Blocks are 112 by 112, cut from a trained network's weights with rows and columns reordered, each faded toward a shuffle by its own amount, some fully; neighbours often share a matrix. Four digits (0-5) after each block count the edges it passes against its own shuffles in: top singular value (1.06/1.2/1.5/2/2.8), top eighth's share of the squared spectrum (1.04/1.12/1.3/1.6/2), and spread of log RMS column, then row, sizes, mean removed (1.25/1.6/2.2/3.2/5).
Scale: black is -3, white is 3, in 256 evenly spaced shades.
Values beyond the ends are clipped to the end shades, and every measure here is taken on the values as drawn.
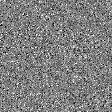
2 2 0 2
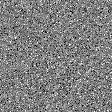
1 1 0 0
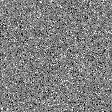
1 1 0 0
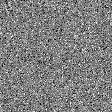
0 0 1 0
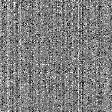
4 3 2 2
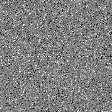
2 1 0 0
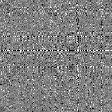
5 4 3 3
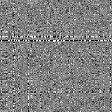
5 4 3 3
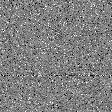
2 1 0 1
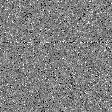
2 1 0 1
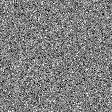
1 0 0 0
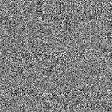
3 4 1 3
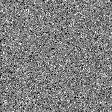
1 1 0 0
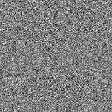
3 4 1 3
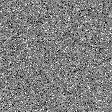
0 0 0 0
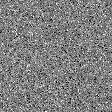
0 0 0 0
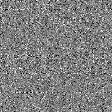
3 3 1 2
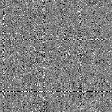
4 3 3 2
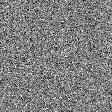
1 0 0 0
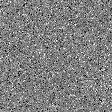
0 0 0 0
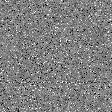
2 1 0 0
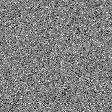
2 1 0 0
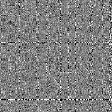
4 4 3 2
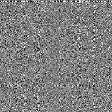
4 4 3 2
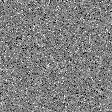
0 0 0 0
